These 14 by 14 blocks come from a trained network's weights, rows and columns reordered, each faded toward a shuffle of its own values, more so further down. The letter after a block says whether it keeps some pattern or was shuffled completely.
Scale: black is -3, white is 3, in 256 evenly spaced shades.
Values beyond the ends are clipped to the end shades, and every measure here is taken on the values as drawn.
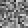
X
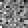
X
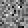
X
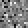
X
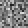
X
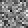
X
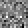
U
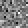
X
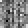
U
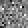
X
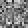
U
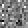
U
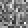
X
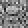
U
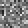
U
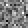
X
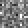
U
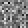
U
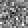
X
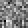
U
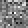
U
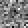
X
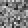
X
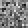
X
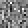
U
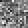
X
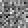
X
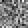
X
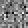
U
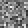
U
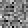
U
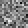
X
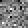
X
